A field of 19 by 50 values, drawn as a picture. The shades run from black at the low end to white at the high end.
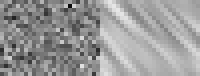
It is made of 1 by 2 panels. Panel 1,1: middling, fine-grained, strong in contrast. Panel 1,2: high, slanting down to the right.
